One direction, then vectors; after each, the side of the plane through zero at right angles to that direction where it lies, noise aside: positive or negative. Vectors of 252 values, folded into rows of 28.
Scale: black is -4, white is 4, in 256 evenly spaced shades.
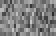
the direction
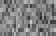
positive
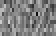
positive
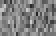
positive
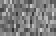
negative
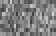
negative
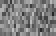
positive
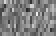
negative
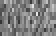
negative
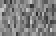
positive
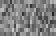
positive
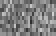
negative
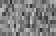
positive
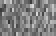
negative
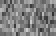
positive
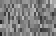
positive
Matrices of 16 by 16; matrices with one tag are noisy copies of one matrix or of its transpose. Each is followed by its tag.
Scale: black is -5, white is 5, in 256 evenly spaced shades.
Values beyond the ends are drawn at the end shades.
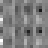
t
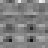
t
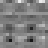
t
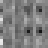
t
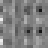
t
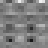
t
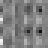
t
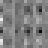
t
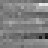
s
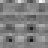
t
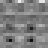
t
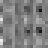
t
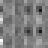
t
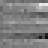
s
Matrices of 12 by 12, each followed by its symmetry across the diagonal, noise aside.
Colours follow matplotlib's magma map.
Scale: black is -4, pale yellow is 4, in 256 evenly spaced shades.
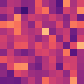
neither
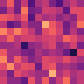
antisymmetric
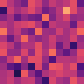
neither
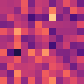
antisymmetric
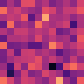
neither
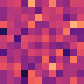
antisymmetric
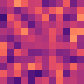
antisymmetric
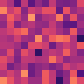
neither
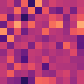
antisymmetric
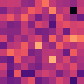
neither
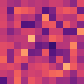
neither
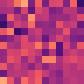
antisymmetric
